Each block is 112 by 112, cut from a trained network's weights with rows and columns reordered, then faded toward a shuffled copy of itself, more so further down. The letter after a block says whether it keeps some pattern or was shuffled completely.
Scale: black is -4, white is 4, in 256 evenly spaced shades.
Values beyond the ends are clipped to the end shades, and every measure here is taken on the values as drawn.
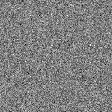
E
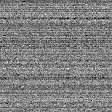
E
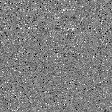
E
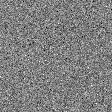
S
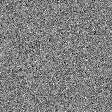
S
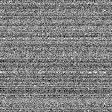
E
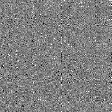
E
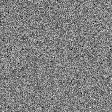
E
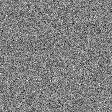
S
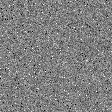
S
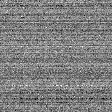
E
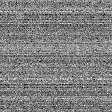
E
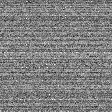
E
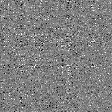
E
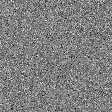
S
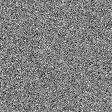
S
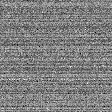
E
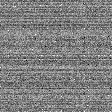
E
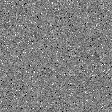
E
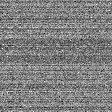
E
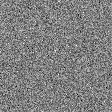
S
